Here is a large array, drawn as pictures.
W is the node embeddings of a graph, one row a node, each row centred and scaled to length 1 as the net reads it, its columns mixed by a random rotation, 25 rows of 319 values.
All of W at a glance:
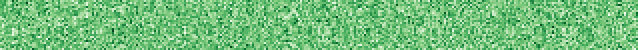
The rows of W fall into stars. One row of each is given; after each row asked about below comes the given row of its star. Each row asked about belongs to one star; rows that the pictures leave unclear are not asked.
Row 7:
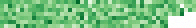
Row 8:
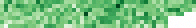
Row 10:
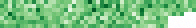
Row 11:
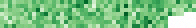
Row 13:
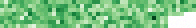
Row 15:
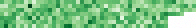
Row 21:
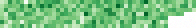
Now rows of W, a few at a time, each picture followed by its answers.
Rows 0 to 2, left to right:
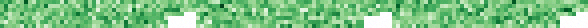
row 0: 8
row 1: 10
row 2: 8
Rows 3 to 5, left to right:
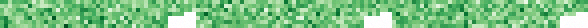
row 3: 15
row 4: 10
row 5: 13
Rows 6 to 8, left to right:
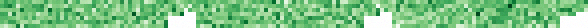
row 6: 7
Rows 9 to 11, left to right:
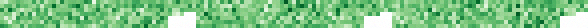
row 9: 11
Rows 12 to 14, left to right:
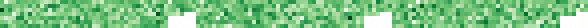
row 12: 11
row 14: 21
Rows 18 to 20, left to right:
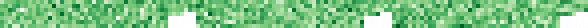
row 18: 11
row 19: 7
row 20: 15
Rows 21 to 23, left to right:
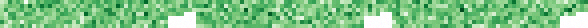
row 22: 13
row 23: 8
